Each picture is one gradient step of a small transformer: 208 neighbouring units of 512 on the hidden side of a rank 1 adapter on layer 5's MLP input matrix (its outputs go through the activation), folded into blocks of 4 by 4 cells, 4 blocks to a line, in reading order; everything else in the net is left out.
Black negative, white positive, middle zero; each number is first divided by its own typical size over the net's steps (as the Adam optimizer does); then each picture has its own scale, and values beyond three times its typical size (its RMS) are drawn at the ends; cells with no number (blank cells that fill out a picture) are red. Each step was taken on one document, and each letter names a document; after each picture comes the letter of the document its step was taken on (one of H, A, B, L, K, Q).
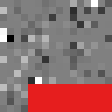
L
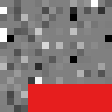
L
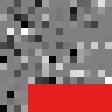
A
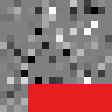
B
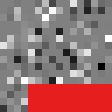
B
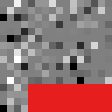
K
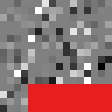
B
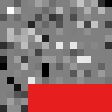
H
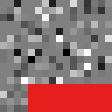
B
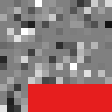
A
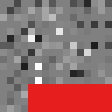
K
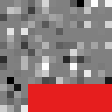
A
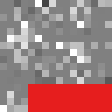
H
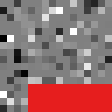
B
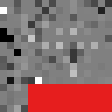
L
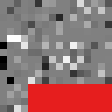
H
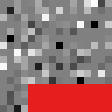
K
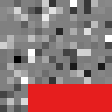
B
